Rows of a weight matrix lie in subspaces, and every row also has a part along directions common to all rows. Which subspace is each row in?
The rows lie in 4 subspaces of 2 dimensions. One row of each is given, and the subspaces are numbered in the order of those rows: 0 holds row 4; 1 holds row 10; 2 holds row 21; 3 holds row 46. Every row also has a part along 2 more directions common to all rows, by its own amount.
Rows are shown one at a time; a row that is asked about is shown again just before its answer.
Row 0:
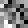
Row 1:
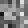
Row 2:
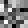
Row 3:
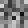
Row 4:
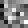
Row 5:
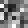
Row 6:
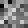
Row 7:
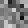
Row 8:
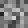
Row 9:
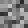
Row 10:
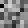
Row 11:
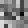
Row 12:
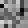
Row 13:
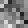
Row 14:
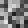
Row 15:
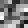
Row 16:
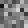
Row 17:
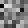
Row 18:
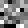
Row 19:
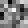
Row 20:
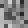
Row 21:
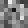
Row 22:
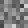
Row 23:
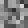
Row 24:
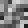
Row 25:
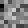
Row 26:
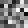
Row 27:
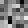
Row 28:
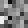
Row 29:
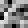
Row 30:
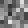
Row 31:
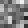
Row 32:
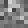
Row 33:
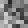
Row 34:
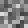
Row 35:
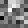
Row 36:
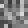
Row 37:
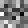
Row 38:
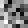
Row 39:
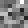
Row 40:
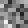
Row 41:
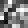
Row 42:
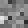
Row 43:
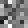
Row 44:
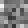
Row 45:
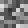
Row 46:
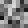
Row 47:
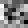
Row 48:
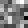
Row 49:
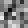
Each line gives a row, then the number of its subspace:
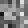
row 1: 1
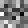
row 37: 1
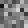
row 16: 3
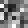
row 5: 1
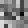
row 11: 1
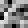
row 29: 2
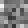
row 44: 0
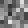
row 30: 3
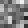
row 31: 3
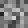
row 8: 1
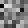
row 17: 1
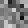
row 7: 2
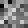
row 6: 0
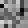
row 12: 1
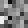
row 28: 0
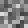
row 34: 3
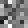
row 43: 0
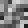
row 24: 3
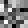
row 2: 0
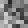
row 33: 2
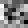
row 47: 0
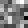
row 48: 3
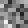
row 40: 2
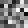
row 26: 3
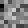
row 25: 0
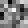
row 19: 2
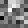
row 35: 2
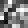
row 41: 2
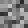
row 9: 3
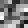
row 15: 3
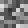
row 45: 0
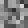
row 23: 2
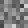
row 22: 2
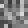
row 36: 1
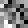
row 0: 2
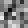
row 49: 1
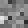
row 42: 0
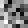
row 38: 2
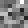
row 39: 3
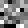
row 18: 0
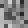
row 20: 1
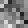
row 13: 2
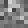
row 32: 2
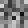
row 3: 1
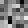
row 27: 3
